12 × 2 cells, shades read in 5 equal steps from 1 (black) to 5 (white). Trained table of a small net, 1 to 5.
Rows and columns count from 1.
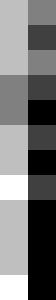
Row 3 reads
4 3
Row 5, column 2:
1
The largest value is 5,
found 2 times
